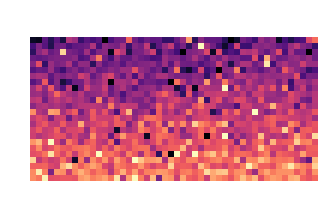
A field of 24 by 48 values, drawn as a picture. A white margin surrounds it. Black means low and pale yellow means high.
Grain: fine. Slope: up to the bottom. Stripes: none. Average level on the scale: 50%.
